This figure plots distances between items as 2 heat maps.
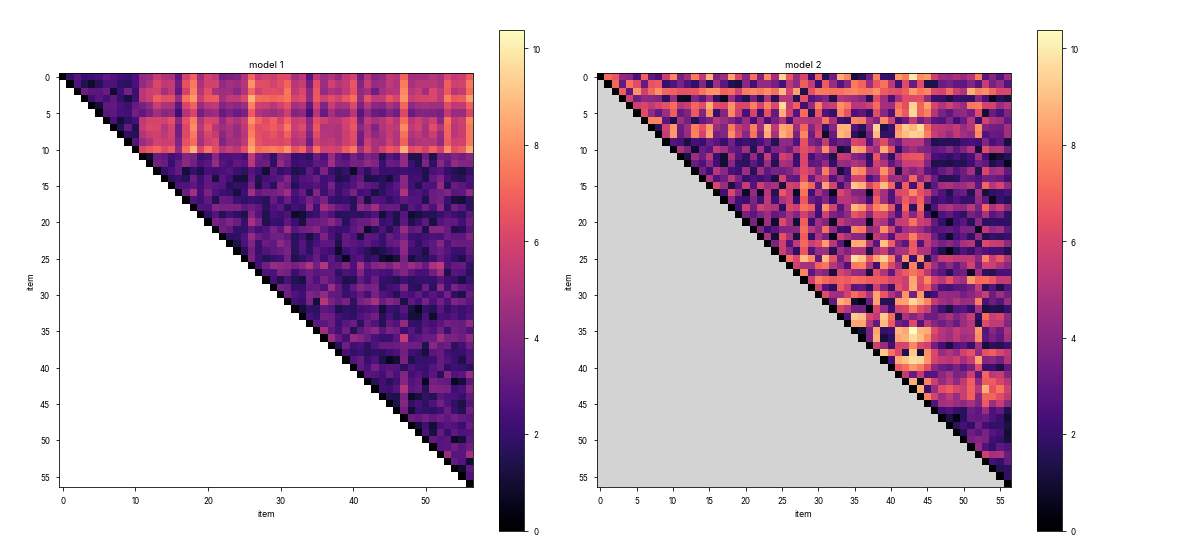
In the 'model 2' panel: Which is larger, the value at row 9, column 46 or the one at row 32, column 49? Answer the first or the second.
the second
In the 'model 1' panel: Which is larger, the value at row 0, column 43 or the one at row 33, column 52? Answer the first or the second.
the first
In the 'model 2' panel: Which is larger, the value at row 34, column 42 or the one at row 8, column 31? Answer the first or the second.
the first
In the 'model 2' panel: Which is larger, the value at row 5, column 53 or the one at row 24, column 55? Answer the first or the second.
the second
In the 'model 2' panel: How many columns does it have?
57
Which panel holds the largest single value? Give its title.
model 2
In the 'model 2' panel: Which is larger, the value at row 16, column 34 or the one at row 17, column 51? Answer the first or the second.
the first
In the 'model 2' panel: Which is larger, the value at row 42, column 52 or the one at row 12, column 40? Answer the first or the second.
the first
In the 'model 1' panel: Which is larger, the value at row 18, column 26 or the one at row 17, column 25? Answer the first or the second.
the first
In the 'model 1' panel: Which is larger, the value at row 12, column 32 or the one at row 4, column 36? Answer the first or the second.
the second
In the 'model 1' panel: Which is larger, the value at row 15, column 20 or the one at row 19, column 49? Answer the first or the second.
the first
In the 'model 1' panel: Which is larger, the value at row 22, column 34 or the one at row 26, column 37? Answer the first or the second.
the second
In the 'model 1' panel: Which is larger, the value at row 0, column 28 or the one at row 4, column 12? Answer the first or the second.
the first
